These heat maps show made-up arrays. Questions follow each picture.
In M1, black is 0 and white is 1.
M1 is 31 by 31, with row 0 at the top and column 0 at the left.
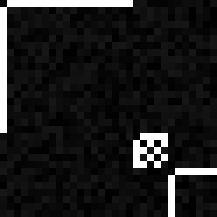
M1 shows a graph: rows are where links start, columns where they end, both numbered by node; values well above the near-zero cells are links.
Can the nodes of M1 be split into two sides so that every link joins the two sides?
no
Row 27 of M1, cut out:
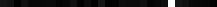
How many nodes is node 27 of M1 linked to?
1
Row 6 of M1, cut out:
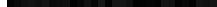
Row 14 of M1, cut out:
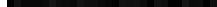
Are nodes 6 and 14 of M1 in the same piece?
yes
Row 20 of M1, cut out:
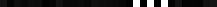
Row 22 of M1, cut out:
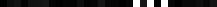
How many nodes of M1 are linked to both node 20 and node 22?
3
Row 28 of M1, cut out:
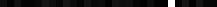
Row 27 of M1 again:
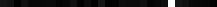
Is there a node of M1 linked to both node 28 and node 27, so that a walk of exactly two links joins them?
yes
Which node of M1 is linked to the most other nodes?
node 0
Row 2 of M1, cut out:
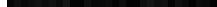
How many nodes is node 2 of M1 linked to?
1
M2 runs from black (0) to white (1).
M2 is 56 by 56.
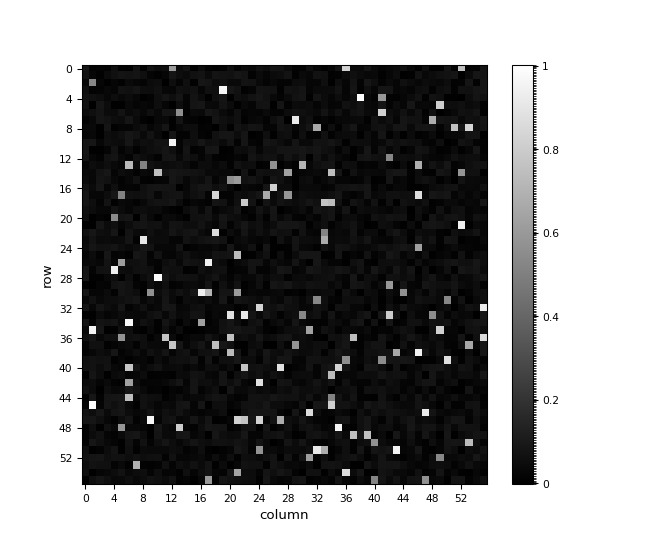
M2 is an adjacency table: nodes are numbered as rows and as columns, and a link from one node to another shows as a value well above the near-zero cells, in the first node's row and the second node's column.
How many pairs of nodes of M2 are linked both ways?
3
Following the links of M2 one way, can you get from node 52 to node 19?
no
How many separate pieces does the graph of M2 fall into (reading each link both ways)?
2
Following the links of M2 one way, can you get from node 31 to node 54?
no
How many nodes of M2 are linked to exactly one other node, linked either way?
4
